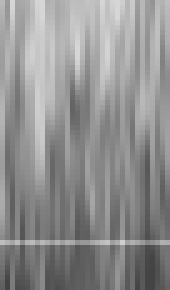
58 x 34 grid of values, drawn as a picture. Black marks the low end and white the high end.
Grain: streaks running down. Odd lines: row 49. Slope: up to the top.
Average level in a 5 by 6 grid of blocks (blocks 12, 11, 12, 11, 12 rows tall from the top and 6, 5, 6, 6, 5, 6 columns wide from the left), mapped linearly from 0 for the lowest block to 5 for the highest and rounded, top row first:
4 5 4 5 4 4 / 3 5 3 3 3 3 / 2 3 2 2 2 2 / 2 2 1 2 2 1 / 1 1 0 1 1 0
